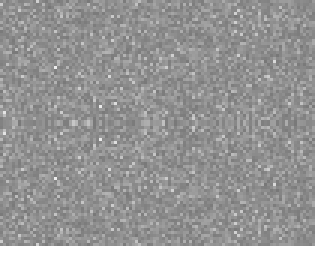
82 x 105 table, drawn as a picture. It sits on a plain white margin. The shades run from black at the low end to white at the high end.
Histogram: skewed, a long tail of high values. Slope: none. Seam: none. Odd rows or columns: none. Grain: fine. Mirror symmetry: top to bottom.
